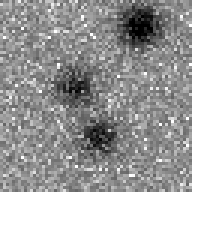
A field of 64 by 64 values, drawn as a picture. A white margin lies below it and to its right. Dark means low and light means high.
There are no regular stripes. The top right is the ninth with the lowest average. No row or column stands out. Three dips sink into the field.
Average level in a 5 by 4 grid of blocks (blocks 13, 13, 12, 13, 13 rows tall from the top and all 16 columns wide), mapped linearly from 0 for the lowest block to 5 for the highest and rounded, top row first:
4 5 0 1 | 4 3 3 4 | 4 0 4 4 | 4 2 1 4 | 4 4 4 4
